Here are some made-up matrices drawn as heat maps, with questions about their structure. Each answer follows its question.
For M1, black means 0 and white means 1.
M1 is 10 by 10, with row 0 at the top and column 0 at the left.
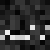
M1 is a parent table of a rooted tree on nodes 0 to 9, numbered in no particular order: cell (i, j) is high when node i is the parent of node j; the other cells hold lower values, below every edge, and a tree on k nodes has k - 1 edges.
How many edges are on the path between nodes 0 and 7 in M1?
1
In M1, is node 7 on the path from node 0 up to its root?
yes
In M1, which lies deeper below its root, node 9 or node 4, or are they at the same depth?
node 9
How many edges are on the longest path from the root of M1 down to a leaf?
3
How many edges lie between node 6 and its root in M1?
2
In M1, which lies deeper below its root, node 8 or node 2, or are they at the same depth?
the same depth
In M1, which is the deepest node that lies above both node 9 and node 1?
5
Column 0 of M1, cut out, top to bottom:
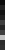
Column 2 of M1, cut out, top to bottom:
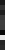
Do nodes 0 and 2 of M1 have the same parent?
yes
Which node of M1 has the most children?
7
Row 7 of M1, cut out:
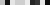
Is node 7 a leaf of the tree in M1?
no
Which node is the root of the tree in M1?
7
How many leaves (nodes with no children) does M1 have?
7
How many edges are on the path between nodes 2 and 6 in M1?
3
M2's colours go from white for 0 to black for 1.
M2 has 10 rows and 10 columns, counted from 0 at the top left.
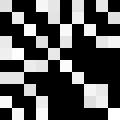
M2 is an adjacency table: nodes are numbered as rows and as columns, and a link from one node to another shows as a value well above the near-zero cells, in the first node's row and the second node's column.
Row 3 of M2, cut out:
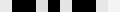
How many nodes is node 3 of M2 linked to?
5
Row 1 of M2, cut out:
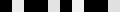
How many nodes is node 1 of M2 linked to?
6
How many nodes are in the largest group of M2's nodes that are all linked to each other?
5
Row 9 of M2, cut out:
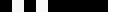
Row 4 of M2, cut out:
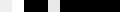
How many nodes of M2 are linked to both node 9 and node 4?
5
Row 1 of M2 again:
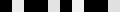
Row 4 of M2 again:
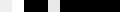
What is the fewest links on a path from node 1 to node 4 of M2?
2
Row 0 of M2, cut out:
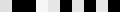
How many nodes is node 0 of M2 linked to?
5
